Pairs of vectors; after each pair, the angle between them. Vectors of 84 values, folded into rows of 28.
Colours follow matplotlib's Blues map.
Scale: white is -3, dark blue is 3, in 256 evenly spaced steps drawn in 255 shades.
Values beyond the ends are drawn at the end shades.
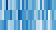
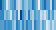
orthogonal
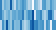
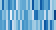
partly opposed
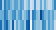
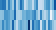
partly aligned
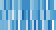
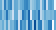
nearly parallel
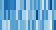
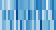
orthogonal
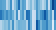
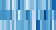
nearly parallel
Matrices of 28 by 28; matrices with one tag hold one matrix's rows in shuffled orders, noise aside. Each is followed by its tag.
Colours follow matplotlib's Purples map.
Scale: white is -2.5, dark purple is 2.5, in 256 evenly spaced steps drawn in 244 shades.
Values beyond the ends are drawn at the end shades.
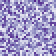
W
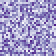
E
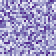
E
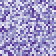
E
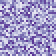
E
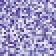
W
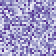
E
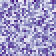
W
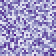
W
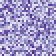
E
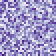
W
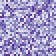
E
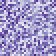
W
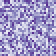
E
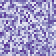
E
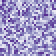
W
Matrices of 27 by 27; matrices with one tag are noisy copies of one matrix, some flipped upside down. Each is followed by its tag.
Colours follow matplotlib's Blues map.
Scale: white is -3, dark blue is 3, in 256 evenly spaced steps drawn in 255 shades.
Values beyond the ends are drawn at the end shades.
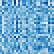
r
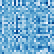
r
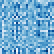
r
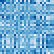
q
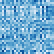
q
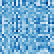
r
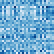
q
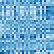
q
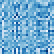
r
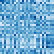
q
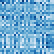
q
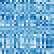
q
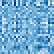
r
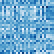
q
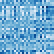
q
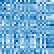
q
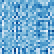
r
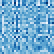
r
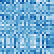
q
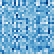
r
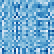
r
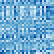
q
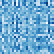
r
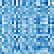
r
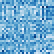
q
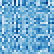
r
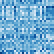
q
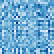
r
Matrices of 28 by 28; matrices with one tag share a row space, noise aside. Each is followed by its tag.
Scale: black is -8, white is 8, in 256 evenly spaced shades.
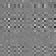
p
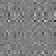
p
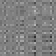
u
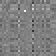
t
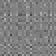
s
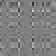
t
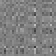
u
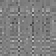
t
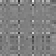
t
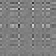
t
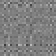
s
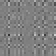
p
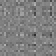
u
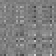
u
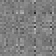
u
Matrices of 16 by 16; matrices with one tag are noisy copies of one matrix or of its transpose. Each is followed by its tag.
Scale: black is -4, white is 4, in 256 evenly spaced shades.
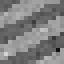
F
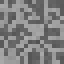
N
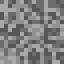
N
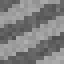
F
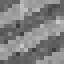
F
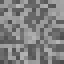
N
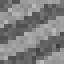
F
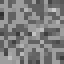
N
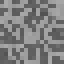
N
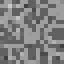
N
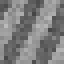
F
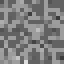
N
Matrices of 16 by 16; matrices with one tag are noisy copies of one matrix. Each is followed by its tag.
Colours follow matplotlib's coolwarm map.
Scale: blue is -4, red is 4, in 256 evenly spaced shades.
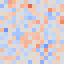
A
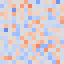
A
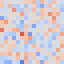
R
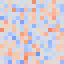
R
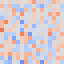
R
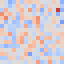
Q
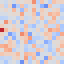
R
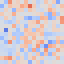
A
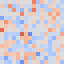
R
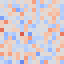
R
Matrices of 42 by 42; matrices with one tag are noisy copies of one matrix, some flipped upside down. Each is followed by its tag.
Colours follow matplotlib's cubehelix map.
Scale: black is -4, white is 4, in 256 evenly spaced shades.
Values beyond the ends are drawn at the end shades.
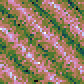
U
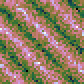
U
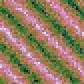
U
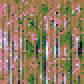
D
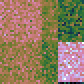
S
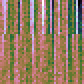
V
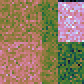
S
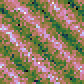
U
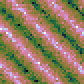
U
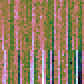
V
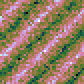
U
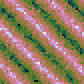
U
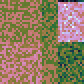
S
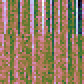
V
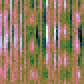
D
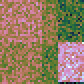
S
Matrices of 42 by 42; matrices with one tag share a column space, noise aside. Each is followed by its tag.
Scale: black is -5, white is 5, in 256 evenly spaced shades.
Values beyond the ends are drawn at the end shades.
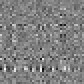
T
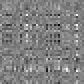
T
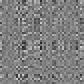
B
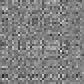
B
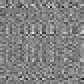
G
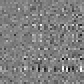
T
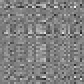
G
